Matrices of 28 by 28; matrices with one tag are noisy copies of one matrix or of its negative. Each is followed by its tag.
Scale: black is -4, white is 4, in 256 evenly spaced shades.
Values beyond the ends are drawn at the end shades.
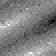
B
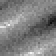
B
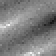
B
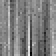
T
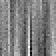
T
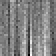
T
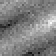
B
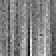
T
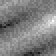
B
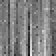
T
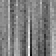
T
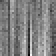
T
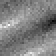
B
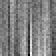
T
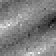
B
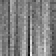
T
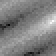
B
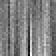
T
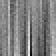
T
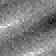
B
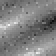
B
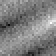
B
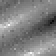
B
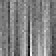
T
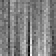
T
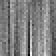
T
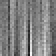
T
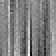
T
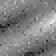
B
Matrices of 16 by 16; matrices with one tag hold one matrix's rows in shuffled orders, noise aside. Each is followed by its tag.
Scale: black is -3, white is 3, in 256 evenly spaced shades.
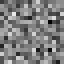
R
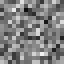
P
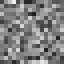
P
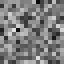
R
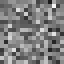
R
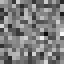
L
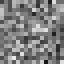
P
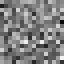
L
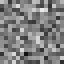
P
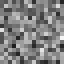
L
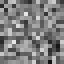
R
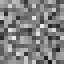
R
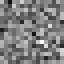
L
